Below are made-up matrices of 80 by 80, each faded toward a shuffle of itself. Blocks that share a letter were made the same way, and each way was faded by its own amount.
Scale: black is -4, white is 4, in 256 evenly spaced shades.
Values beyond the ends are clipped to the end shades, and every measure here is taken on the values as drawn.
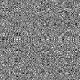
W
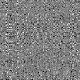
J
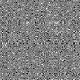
J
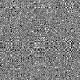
J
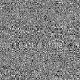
W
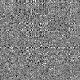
W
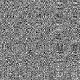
W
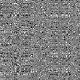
J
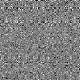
J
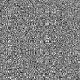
W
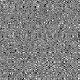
J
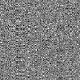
W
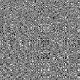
J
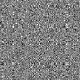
W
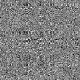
W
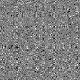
J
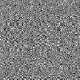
J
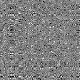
J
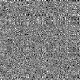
W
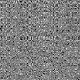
J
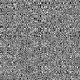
W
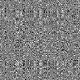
J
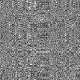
J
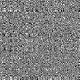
J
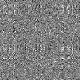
W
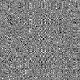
J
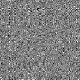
W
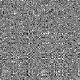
W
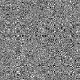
W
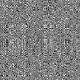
J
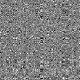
J
